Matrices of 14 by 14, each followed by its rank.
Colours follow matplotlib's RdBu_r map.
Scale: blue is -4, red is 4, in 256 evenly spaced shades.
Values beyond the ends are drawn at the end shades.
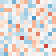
full rank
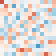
full rank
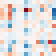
three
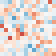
full rank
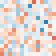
full rank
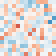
full rank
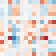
three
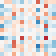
three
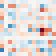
three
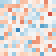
full rank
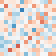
full rank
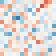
full rank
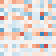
three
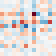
three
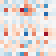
three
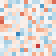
full rank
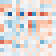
three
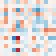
three
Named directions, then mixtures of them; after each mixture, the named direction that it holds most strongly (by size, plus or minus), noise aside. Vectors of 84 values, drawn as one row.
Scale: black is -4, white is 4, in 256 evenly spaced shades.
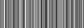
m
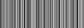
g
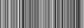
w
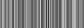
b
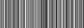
m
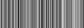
b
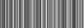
b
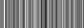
m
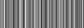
m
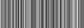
g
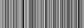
g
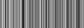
w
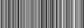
w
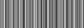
m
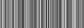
b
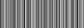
g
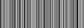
g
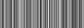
b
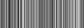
w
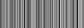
g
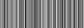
m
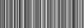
m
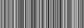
b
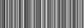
m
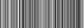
w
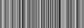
b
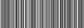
g
